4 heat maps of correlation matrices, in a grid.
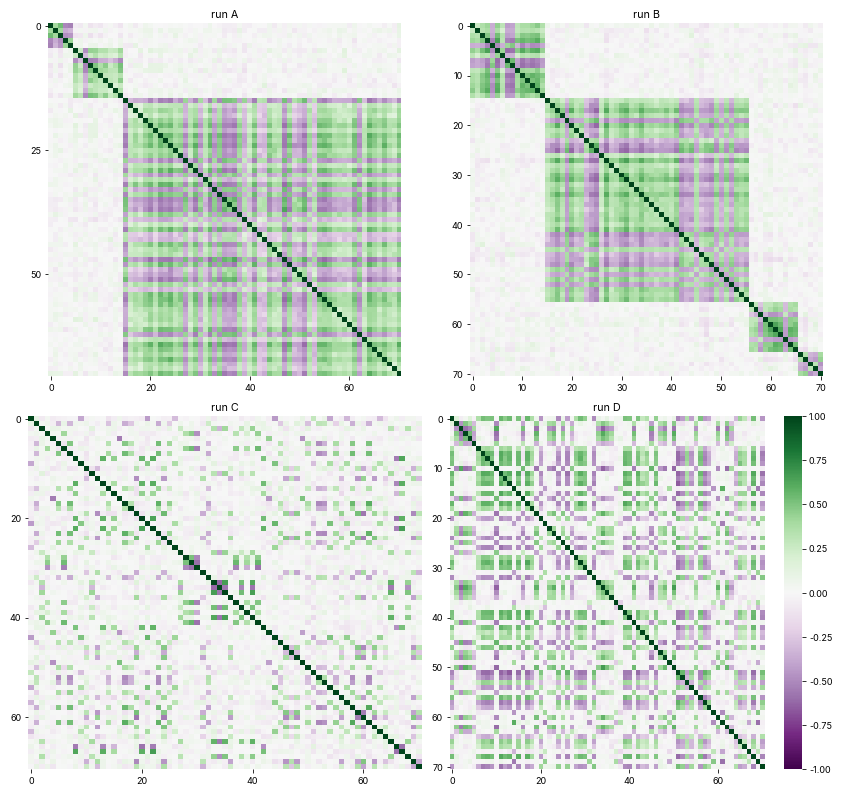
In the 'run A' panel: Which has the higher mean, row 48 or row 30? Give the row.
48
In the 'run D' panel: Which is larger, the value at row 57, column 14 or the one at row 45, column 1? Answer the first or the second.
the first
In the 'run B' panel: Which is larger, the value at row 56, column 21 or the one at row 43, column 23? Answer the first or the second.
the second
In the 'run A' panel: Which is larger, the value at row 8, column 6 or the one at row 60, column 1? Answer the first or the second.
the first
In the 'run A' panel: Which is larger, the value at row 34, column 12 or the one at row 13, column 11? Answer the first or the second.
the second
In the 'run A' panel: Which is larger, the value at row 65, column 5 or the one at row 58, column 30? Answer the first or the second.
the first
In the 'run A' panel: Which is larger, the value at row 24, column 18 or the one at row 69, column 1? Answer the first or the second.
the first
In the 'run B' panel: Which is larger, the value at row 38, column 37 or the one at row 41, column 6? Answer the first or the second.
the first
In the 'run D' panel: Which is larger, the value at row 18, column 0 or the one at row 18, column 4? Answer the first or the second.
the first
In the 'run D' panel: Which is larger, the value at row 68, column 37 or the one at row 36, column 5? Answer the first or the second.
the first
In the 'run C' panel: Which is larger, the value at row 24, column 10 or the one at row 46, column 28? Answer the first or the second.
the first
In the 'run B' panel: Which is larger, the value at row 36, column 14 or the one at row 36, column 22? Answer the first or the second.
the second
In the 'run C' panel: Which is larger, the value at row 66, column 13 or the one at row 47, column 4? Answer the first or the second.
the second
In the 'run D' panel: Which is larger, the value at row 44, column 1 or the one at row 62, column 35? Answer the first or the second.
the second
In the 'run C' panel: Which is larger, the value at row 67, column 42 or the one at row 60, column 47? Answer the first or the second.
the first
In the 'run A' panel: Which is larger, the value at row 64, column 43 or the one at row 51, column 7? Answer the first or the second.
the second
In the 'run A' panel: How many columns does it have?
71
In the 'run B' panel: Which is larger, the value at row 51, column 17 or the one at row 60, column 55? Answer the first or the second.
the first
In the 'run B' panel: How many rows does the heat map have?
71
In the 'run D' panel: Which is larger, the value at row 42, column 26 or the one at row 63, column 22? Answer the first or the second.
the second
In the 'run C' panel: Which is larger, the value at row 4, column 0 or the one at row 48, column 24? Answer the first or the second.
the second
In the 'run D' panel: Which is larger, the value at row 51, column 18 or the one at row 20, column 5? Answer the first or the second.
the second
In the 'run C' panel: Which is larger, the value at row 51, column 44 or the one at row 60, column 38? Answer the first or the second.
the second
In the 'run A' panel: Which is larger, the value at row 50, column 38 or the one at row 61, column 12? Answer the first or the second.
the second
